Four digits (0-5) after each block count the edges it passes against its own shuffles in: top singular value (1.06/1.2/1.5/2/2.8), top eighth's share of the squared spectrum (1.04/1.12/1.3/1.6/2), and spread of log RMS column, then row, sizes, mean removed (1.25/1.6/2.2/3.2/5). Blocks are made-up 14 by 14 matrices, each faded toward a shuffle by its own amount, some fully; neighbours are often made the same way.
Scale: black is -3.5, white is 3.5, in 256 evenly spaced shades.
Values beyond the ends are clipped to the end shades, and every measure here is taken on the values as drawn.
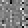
2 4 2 0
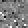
0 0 0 1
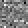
0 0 0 0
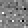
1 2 0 0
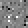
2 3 0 0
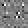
2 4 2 1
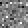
1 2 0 0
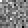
0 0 0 0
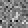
2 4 0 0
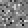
0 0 0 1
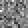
0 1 0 0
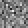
0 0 1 0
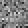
0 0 0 0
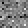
2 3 0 1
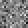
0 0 1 0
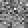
1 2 0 0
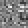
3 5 1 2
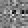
3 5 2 2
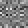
3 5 2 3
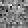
2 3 0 1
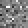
2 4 0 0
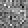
1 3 1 0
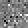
1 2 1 0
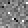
0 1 0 0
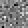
0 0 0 0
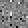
1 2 0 0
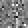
2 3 1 0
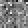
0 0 0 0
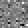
1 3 1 0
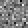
0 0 0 0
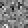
0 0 1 0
